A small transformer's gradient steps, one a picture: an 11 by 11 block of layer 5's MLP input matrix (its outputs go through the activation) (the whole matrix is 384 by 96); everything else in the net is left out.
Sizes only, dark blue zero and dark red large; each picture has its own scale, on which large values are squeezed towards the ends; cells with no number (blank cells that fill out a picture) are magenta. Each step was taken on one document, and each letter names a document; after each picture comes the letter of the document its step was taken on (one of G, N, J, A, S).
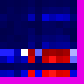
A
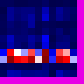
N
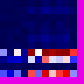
A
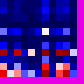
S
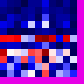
N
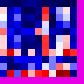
S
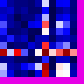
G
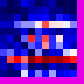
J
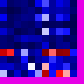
G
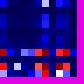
G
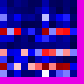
S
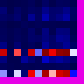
A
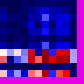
A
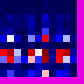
N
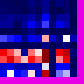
N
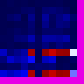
A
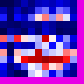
J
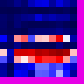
J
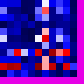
G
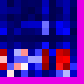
S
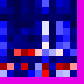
G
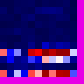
A
